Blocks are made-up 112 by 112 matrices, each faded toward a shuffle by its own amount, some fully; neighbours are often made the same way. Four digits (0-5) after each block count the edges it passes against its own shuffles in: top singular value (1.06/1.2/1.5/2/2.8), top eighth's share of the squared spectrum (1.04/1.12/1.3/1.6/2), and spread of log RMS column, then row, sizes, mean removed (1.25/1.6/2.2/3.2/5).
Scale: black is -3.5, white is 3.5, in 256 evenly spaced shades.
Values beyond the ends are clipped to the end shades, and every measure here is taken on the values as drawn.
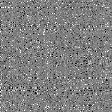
4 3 2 2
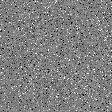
2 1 0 0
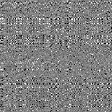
5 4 3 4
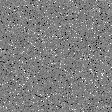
0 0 0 0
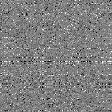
4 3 1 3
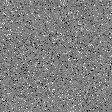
1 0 0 0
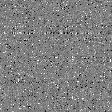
3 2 0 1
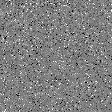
2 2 0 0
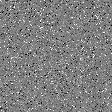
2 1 0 0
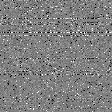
4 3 1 3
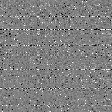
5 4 1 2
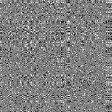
5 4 3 3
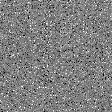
3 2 0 0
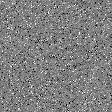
2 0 0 0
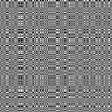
5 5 5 5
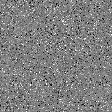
3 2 0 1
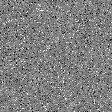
2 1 0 0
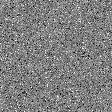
0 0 0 0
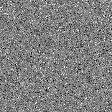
0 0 0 0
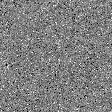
0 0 0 0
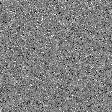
0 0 0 0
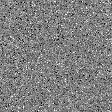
0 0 1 0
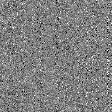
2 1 3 0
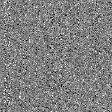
0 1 3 0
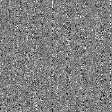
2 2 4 0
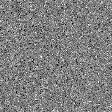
0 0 2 0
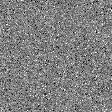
0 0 1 0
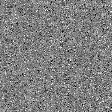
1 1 2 0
